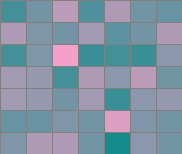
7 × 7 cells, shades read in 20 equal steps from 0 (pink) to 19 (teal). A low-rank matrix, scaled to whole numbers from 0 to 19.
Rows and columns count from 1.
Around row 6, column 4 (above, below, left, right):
7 11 10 2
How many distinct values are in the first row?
6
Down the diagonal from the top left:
15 10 0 6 16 10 11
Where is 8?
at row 4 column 2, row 5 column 2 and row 5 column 7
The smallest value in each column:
6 6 0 6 2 5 6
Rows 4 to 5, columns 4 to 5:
6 9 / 7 16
